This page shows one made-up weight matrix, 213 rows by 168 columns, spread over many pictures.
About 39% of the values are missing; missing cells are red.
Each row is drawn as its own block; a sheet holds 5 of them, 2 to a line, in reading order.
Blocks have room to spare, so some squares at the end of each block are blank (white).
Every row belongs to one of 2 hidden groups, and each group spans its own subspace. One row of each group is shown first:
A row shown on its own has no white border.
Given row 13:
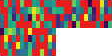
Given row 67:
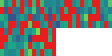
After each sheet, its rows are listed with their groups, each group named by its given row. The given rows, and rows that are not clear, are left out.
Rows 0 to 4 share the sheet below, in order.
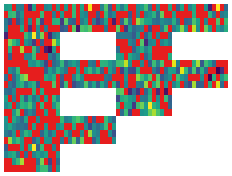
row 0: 13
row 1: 67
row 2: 67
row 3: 67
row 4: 13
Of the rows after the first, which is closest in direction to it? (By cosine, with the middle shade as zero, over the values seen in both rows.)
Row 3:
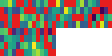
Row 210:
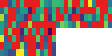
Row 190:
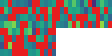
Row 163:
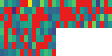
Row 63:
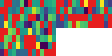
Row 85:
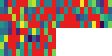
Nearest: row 163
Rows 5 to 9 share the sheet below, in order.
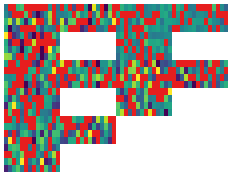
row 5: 13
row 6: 13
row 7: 13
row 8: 67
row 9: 13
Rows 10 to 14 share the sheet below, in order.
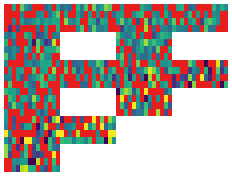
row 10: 67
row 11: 13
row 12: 67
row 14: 67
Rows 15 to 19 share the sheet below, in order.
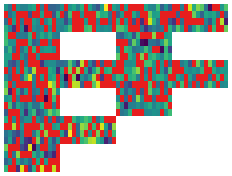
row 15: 67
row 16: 13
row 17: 67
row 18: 13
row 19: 67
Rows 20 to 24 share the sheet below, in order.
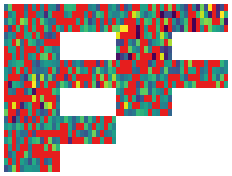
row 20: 67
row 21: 67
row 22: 13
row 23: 13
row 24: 67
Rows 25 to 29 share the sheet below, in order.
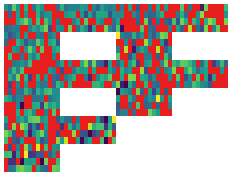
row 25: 67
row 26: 13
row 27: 13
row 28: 67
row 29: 13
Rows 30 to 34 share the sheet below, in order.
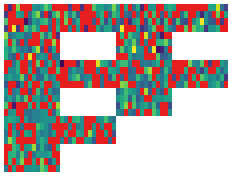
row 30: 67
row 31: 13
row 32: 13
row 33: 13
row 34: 13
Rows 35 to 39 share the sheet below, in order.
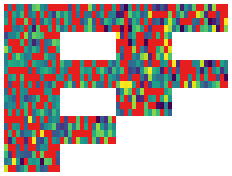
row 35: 13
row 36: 67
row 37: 67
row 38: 13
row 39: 13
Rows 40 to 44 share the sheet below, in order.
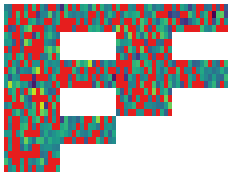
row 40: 13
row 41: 67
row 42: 13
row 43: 67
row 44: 13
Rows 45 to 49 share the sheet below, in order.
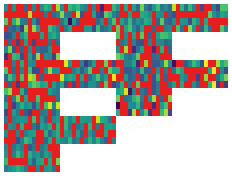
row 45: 67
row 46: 13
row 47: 13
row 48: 67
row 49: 13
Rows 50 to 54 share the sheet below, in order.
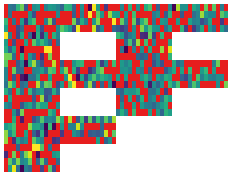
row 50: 13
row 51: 13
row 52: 67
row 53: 67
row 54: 67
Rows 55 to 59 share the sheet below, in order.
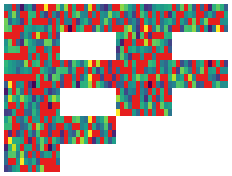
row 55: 67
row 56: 13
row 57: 13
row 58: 67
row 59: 13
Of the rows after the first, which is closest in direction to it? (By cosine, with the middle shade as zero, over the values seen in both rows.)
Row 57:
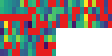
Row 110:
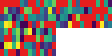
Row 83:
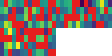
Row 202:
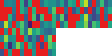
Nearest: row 202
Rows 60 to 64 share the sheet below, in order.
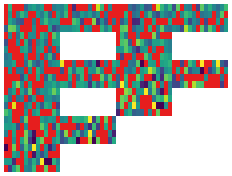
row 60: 67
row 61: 67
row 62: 13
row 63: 13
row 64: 13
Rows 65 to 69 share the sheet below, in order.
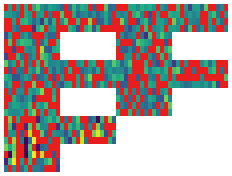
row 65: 13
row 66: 13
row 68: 67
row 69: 13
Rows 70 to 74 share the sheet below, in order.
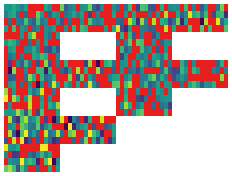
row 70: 13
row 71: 67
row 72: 67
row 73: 13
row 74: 67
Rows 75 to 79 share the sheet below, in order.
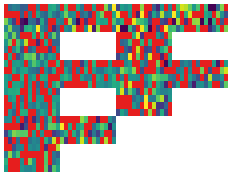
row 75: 67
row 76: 67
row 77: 67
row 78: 67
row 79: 67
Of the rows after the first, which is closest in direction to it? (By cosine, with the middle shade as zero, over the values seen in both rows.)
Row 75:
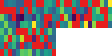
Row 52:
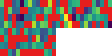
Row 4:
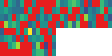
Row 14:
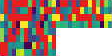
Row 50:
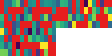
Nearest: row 52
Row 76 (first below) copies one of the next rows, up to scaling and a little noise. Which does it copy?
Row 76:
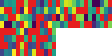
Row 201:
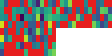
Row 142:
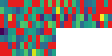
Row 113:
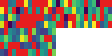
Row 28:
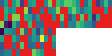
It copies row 28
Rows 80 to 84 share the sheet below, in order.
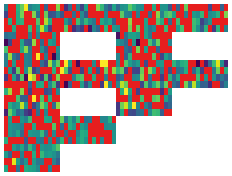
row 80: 67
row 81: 67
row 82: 13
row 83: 13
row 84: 13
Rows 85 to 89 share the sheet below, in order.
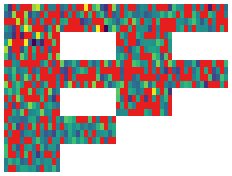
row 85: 13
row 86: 67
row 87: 67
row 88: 67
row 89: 67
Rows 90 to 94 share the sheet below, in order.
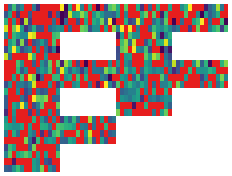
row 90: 13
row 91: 13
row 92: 13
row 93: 13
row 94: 13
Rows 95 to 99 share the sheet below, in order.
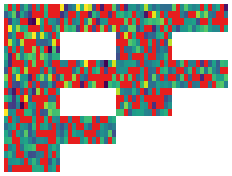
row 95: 13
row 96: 67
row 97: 13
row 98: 13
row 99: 13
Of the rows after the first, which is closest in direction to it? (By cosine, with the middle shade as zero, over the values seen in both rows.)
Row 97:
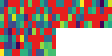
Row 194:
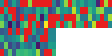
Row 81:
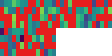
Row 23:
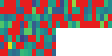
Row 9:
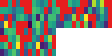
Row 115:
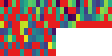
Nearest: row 194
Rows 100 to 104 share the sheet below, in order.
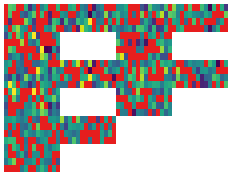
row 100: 13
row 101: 67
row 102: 13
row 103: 67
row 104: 13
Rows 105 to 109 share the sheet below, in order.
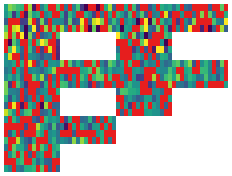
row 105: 13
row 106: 13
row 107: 13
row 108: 67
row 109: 13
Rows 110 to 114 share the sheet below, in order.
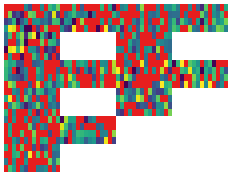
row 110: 13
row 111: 13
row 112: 67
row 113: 67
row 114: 13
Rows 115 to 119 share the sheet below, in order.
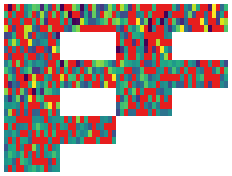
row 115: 67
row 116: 67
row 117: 13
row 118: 13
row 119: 13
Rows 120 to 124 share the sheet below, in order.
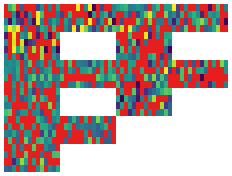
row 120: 13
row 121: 13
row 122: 13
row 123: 13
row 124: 13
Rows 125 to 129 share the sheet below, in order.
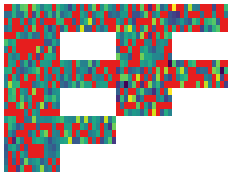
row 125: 67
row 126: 13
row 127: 13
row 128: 67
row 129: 67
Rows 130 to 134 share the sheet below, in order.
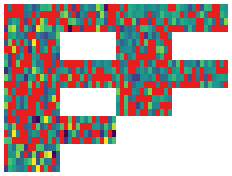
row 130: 67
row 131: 13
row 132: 67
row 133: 67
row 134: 67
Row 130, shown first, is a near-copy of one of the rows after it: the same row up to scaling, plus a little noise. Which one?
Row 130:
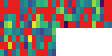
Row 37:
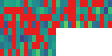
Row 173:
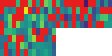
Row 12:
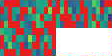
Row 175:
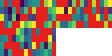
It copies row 12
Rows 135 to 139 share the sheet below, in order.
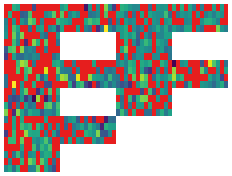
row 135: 13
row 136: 13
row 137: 67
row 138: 13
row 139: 67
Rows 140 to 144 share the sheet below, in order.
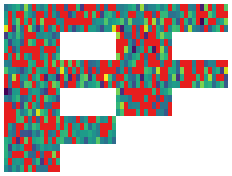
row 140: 67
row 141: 13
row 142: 67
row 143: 67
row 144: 67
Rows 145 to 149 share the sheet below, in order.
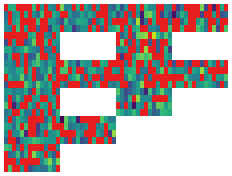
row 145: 67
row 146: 13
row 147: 13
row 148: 13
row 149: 13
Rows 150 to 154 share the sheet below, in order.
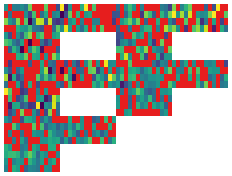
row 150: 13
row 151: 67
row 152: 67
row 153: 67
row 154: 67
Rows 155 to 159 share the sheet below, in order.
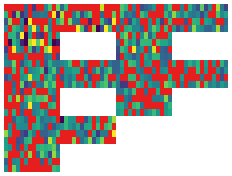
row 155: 13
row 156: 13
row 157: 67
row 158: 67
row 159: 67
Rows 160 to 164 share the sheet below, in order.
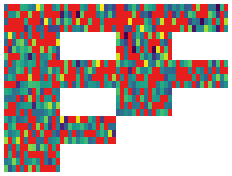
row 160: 67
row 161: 13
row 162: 13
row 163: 67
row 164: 13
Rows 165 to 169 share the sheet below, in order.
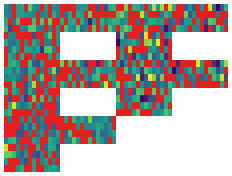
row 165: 13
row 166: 67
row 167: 13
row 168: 13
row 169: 67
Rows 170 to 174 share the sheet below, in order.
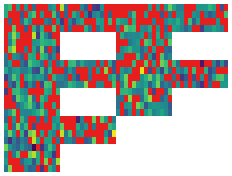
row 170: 13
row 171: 67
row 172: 67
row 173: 67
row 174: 13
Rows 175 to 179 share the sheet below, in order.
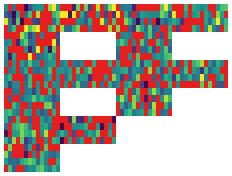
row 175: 67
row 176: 67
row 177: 13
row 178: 13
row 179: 67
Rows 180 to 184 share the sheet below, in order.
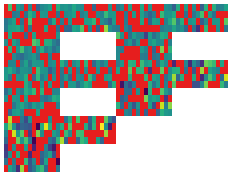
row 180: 13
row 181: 13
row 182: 13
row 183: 13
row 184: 67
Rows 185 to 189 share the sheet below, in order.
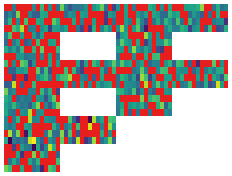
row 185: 67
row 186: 13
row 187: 67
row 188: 13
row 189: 13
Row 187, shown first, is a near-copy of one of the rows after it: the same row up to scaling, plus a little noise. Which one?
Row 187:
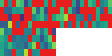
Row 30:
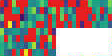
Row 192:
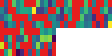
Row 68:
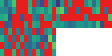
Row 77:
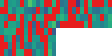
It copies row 30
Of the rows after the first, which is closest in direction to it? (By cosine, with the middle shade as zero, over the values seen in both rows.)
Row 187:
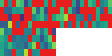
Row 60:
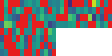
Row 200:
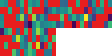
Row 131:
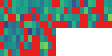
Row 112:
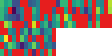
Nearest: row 112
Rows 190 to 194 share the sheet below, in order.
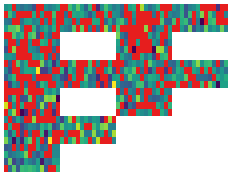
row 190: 13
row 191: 13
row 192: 67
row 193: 13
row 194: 67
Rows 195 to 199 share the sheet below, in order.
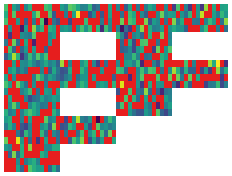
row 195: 67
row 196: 13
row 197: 13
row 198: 13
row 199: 13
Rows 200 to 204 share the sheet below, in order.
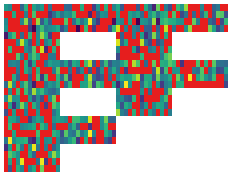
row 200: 13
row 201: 67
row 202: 13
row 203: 67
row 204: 13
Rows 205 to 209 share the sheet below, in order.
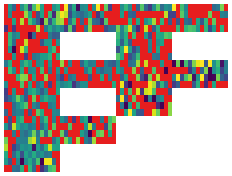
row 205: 13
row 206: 13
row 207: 67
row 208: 13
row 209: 13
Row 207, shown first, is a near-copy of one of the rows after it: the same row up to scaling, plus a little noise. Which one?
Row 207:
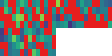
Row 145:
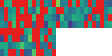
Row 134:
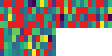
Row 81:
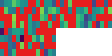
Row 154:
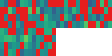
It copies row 145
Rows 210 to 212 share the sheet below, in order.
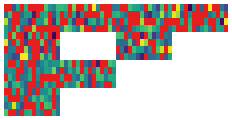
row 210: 67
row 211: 13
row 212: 13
